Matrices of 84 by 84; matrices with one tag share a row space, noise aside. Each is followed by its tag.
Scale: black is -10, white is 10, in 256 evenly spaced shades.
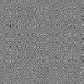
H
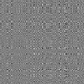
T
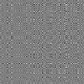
T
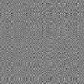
T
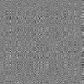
H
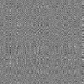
H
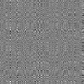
H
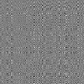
T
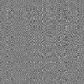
T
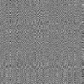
H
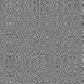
H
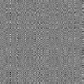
H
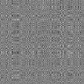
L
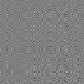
T
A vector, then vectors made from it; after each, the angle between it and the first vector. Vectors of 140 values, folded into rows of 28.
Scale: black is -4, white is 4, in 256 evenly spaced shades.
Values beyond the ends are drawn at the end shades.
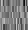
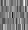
nearly opposite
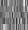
nearly opposite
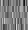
nearly parallel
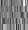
nearly opposite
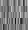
partly aligned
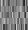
nearly parallel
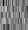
partly aligned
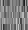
nearly parallel
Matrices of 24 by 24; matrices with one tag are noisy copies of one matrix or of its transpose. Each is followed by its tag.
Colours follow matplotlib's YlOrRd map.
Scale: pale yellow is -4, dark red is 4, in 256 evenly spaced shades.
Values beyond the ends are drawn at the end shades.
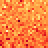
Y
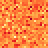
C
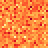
C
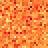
C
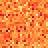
C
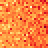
Y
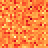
C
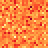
C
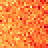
Y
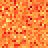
C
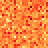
C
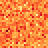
C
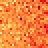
Y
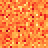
C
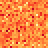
C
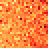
Y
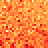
Y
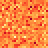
C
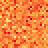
C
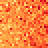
Y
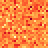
C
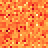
C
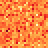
C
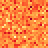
C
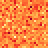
C
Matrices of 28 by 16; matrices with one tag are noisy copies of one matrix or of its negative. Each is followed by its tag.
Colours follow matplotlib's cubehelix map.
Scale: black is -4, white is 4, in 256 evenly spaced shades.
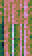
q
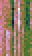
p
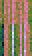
q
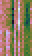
p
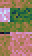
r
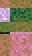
r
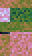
r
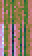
q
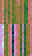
q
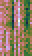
p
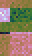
r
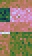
r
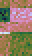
r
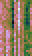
p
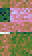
r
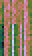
q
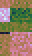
r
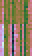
q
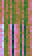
q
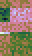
r
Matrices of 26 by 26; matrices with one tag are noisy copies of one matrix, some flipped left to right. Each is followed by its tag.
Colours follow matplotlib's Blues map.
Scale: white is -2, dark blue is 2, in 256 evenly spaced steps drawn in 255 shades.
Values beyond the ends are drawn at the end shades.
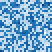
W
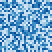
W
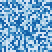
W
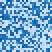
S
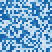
S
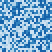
S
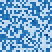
S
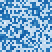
S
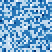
S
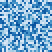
W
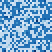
S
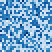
S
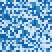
S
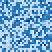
S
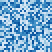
W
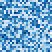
S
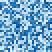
W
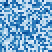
W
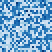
S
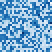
S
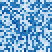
W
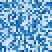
W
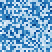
S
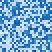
S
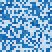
S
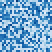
S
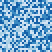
S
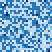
S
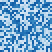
W
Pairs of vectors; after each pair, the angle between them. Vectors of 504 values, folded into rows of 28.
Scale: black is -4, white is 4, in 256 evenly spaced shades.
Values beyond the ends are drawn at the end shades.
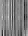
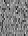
orthogonal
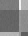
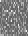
orthogonal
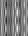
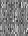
partly aligned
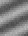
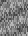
partly opposed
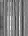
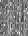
partly aligned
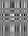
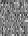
partly aligned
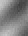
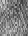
partly aligned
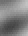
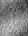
nearly opposite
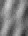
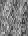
partly aligned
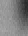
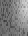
nearly opposite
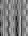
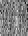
partly opposed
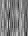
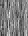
nearly opposite
